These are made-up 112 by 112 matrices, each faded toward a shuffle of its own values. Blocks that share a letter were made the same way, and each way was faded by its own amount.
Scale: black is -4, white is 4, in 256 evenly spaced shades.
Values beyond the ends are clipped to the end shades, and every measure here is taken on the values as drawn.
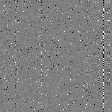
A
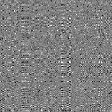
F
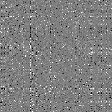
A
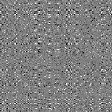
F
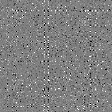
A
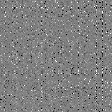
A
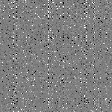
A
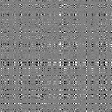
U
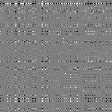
U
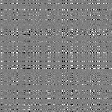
U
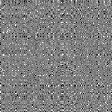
F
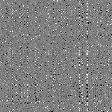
A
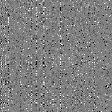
A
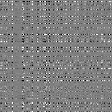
U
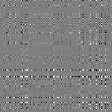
U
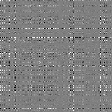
U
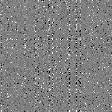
A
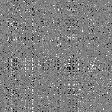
A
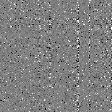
A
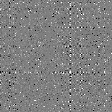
A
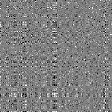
F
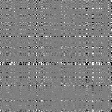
U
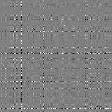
U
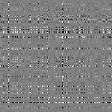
U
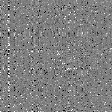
A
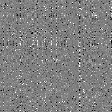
A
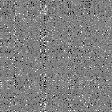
A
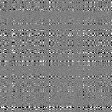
U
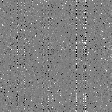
A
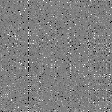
A
